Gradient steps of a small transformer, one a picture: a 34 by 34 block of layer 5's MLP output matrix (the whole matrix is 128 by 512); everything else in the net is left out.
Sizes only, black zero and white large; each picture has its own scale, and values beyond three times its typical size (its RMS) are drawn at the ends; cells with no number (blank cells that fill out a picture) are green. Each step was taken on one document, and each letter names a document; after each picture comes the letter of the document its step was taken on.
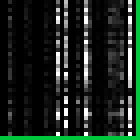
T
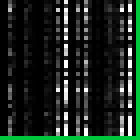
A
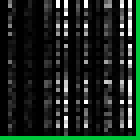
A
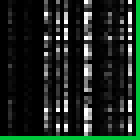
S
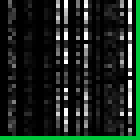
T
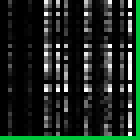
S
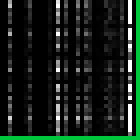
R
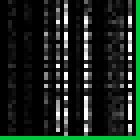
T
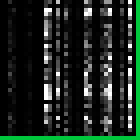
S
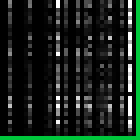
R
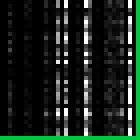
T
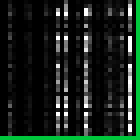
T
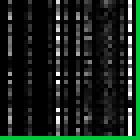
R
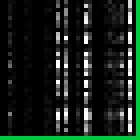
T
